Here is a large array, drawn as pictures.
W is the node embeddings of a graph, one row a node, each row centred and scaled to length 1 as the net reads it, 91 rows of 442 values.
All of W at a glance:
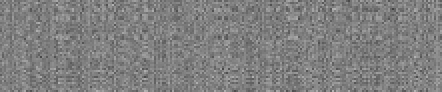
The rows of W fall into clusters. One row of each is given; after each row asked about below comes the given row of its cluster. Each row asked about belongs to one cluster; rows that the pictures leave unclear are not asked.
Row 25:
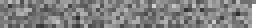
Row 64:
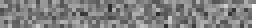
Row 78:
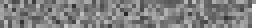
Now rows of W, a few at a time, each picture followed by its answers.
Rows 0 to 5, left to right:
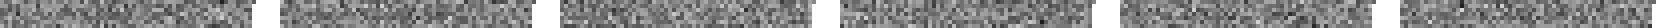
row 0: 64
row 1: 64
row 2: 25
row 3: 78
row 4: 64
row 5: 64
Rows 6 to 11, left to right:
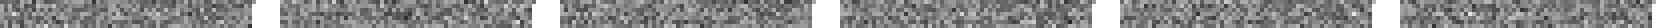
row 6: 78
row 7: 64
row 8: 78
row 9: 78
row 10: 78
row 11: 78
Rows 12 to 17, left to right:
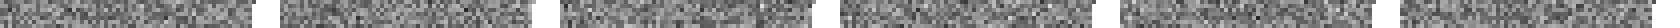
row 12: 64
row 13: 25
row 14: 78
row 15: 64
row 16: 64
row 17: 64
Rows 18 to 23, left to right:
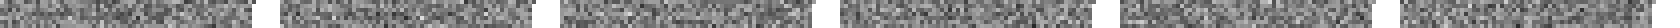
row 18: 64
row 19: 64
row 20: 78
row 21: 64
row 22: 25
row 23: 78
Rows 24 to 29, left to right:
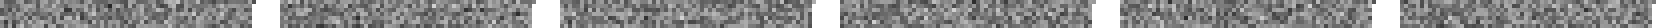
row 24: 64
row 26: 78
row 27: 25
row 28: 64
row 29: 25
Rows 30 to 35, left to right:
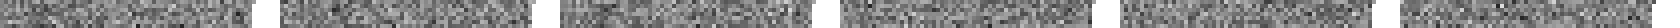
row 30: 25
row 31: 25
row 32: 25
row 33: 78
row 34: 78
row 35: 64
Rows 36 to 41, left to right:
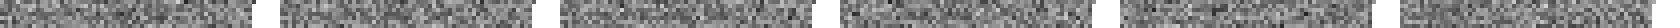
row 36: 64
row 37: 64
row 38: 64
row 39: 64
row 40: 78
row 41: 25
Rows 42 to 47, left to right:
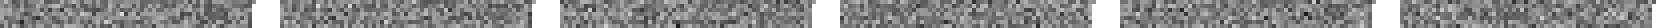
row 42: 78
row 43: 78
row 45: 25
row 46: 78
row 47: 64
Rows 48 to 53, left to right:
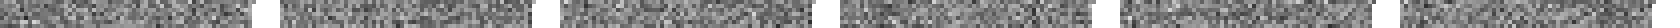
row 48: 25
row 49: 78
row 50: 78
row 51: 25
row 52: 64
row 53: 78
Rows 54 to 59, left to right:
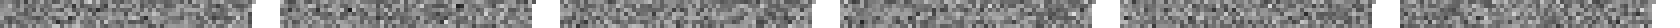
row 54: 78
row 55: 64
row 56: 78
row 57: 78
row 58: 78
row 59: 25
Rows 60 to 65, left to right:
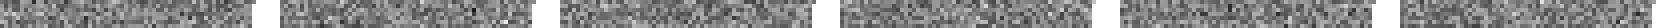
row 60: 78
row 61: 25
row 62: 64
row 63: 25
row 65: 25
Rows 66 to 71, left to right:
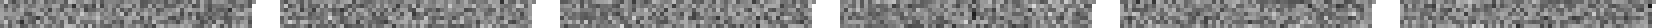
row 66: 78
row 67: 25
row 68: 25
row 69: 25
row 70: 78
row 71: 78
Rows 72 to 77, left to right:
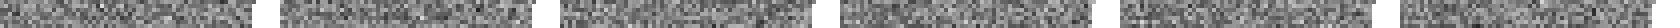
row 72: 64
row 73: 64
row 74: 78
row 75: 25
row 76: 25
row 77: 25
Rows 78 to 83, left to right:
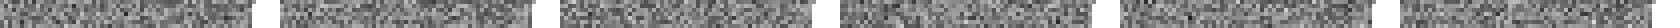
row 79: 78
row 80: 25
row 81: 25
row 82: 78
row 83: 78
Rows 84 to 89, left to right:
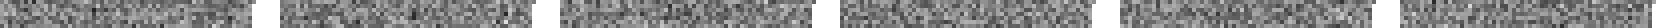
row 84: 78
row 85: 25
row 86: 64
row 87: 25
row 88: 64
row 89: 78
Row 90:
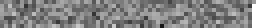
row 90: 78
